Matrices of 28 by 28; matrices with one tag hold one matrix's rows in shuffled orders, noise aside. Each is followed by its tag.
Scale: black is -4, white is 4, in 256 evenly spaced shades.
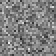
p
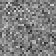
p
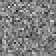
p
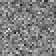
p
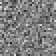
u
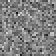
p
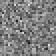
p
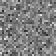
u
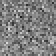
p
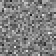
u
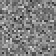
p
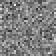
u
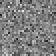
p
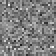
p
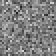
p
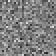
p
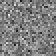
p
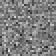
p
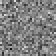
u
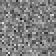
p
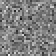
p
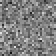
u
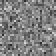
u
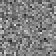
u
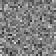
u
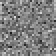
u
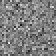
p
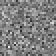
p
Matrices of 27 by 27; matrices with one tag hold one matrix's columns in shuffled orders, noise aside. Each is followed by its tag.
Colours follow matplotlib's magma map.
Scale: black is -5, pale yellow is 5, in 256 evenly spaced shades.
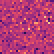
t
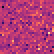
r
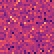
t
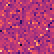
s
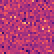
t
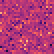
r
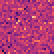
t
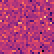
t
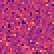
s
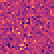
r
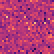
t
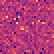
t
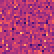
r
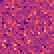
r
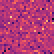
t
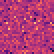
t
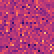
r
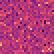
s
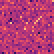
t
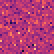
r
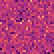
t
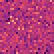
t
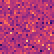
r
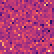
s
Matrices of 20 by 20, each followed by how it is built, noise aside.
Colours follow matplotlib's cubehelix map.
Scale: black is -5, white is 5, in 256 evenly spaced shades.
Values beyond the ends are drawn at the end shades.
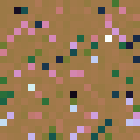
sparse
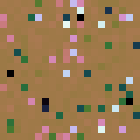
sparse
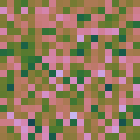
noise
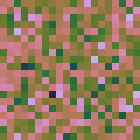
noise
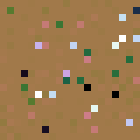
sparse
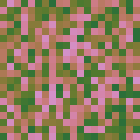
noise
